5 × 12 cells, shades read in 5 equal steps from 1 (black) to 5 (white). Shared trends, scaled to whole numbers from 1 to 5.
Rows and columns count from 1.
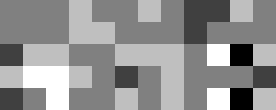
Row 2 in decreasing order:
4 4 3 3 3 3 3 3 3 3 3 2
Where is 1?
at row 3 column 11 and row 5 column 11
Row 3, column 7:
4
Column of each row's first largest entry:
4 4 10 2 3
